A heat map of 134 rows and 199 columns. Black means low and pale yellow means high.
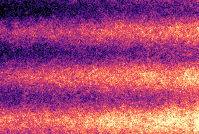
The bottom right is the ninth with the highest average. The field climbs toward the bottom right. The ninth with the lowest average is the top left. Stripes running across repeat 3 times from top to bottom.
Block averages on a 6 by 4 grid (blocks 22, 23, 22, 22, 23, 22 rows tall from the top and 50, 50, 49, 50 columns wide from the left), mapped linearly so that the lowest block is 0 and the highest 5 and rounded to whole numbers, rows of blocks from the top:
0 1 1 2 | 2 2 3 3 | 1 1 2 2 | 3 3 4 4 | 2 2 3 3 | 3 4 5 5
